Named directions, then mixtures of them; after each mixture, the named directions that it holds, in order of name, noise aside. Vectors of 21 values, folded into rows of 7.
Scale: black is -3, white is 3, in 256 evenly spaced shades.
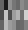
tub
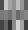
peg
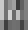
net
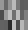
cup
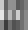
net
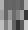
peg, tub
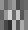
cup, net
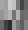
cup, net, peg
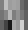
cup, peg, tub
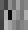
net, tub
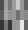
cup, net, peg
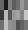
tub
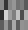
cup, tub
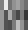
peg, tub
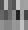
net, tub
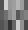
peg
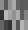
cup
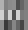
net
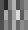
cup, tub
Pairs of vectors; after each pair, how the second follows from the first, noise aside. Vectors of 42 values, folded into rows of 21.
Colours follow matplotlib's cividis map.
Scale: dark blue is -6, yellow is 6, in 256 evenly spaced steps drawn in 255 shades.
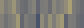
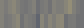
shrunk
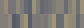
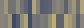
scaled up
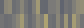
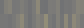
shrunk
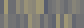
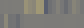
partly zeroed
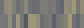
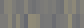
shrunk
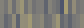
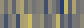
scaled up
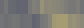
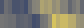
scaled up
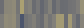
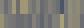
reversed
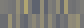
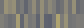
reversed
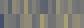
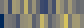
scaled up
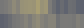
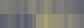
reversed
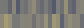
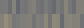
shrunk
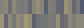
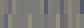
partly zeroed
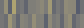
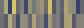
scaled up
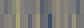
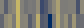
scaled up
